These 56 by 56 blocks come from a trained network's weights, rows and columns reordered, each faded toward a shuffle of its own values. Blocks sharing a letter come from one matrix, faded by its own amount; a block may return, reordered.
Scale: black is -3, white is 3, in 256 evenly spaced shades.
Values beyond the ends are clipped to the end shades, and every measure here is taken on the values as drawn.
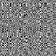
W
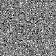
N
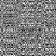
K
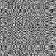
K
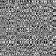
K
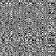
W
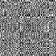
K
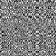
K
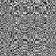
W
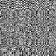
K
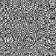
W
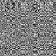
W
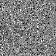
N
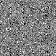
N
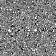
N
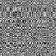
K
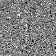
N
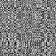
K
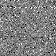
N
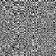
W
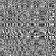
W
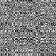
K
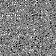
N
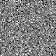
N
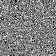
N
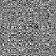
W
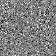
N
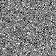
N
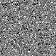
N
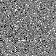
N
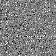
N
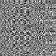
K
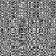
K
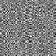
K
